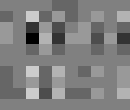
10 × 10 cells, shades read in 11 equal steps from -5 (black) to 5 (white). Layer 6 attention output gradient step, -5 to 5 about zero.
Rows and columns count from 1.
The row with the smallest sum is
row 4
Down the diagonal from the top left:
0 0 -3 2 -1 0 -1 0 0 0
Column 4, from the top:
0 -1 1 2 1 0 -1 -1 -2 0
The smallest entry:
-5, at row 4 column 3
